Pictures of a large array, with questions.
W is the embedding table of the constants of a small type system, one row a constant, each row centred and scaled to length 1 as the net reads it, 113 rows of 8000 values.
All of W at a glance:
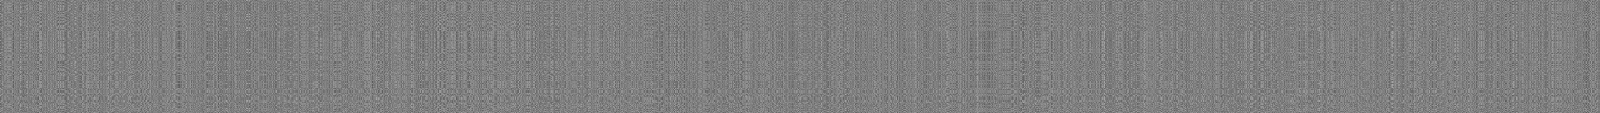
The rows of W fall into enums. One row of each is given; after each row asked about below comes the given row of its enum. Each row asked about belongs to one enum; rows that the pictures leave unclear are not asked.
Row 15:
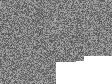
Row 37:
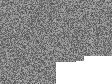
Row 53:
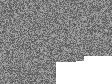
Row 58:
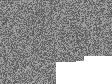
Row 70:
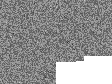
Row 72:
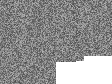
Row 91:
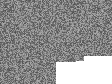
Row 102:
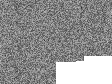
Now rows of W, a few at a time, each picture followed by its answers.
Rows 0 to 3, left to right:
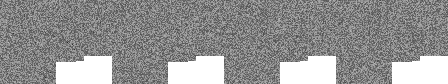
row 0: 70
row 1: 53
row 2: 15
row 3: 58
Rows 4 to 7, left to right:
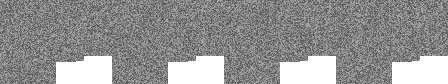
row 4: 53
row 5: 37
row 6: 58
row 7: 72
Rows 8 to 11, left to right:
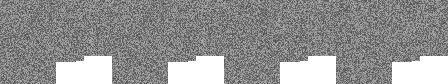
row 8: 37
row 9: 37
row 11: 91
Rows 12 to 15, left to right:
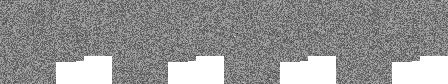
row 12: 58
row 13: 53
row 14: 70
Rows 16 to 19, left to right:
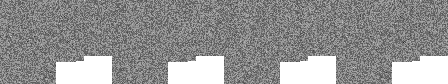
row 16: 70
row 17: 91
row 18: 72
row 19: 70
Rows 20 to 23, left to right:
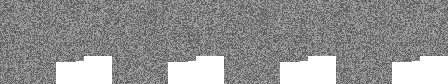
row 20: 91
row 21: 58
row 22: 15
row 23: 91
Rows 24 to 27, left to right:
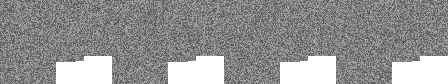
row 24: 91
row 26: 37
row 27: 70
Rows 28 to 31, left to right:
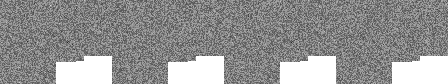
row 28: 70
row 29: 91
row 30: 70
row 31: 37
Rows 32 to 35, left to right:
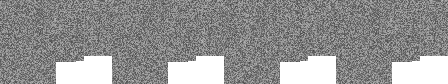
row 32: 15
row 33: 37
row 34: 72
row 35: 15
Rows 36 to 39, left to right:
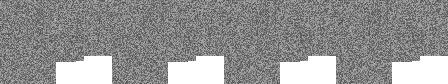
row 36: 15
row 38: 58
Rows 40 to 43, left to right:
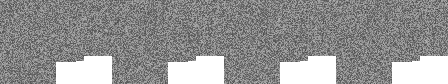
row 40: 53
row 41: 58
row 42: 15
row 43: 37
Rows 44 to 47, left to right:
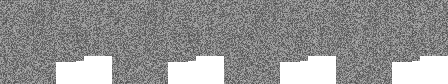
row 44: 58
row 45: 58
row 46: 37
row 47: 72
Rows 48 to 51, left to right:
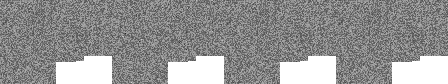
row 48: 58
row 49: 70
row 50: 58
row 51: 58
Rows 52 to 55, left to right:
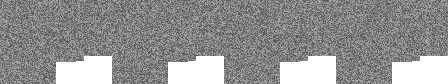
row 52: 70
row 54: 15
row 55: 37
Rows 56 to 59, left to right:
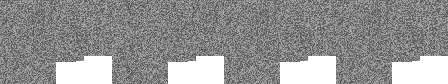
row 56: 58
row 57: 102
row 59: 58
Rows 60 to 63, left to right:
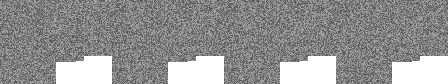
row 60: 15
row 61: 91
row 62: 91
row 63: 53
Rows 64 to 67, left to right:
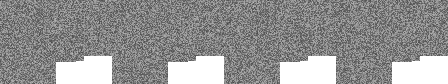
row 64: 15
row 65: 53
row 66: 58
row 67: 91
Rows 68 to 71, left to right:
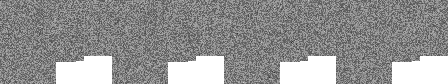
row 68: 15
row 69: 58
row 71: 91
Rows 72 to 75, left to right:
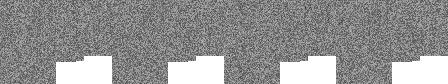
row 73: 37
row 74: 102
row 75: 58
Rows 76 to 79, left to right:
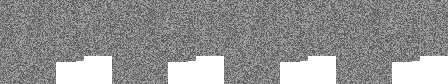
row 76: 72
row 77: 15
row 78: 72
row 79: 15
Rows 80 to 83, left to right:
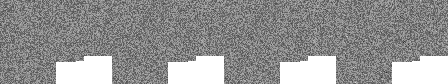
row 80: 91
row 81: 37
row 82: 37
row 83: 70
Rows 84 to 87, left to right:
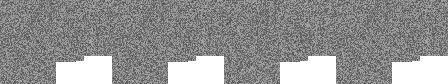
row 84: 37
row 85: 37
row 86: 58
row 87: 37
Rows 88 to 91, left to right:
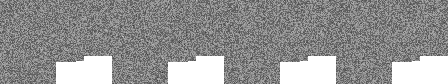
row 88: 53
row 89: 70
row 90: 91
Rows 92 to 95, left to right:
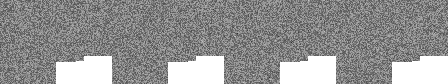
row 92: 91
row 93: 37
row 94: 70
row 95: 53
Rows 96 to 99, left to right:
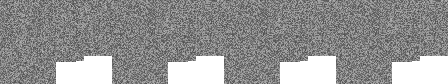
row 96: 72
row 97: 15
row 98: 15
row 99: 15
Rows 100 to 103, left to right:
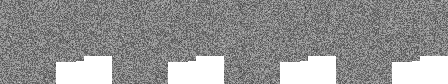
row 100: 70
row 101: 70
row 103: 15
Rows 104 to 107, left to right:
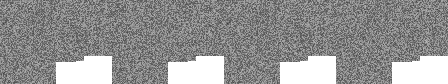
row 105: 91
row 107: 37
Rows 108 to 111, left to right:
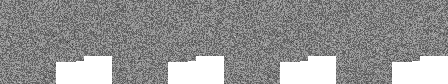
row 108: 70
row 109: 91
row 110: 70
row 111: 53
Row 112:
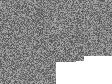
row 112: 15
